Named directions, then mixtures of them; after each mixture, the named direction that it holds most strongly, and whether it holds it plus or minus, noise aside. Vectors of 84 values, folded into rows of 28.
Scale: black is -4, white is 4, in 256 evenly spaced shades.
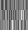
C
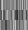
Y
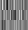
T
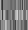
Y, minus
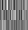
T, minus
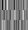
T, minus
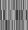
Y, plus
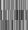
Y, plus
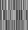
T, minus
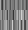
C, plus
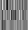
T, plus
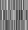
T, minus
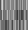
Y, plus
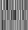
T, plus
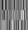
C, plus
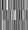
T, minus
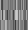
Y, minus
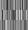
T, plus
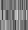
Y, minus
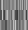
Y, plus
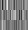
T, minus
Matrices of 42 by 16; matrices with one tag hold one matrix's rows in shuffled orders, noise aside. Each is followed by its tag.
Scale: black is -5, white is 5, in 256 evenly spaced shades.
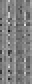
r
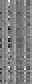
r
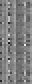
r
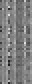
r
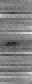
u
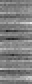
u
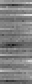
u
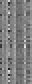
r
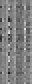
r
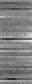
u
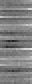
u
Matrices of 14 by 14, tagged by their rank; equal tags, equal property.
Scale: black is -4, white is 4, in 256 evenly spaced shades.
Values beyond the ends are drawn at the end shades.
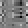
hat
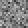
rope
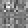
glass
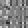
glass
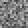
rope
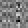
hat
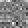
glass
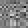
glass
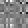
hat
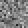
rope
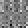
glass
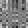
hat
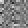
glass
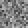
rope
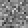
rope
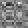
hat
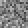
rope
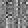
glass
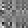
hat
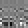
hat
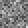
rope
